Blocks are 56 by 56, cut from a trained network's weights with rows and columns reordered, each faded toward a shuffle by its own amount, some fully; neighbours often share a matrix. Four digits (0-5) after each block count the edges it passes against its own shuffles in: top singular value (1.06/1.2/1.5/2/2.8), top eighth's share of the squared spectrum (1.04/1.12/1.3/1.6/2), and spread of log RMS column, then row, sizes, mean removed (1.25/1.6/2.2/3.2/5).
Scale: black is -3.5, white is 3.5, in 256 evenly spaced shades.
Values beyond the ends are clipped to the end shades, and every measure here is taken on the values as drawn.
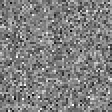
0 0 0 0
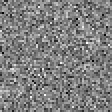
0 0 0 0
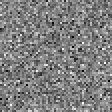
2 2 1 1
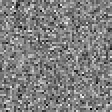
0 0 0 0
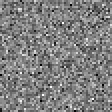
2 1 0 0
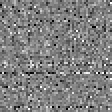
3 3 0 2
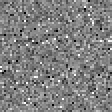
2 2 0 1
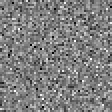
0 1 0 0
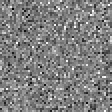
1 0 0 0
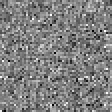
3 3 0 2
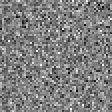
1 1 0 0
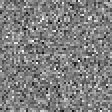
2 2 0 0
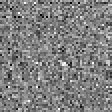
3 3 1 2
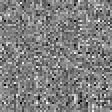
3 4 2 2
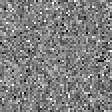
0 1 0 0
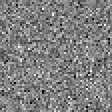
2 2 1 0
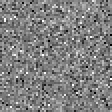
0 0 0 0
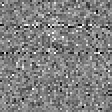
3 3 1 2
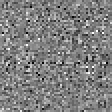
3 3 2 2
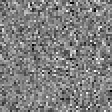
2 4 2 2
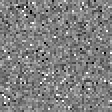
2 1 0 0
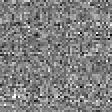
3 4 2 3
